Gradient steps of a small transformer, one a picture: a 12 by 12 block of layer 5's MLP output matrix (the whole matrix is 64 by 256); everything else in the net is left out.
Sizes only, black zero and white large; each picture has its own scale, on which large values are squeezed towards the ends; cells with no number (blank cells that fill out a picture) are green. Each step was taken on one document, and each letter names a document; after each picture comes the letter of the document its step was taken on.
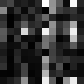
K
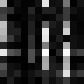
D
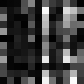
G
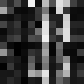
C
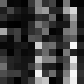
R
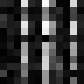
K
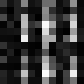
K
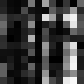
G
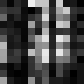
C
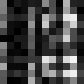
G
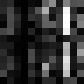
D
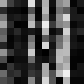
C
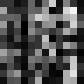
R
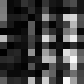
G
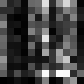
C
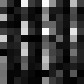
K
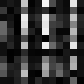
K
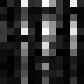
K
